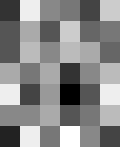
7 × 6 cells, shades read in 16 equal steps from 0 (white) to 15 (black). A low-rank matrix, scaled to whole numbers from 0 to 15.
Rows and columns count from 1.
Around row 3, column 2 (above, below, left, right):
5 8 10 7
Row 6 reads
7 7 5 10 8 4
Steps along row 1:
down up up up down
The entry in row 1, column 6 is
3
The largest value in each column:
13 11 10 15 11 11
